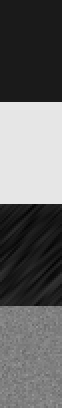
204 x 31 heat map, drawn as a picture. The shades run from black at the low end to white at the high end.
The table splits into 4 rows of 1 panel. Panel 1,1: very low, flat. Panel 2,1: very high, flat. Panel 3,1: very low, slanting up to the right, faint in contrast. Panel 4,1: middling, fine-grained, faint in contrast.
